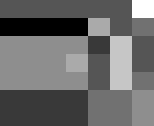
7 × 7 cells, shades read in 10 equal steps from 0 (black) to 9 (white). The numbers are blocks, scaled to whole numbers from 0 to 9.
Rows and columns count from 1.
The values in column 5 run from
2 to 6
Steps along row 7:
same same same up same up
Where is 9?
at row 1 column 7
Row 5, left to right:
5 5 5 5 3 7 4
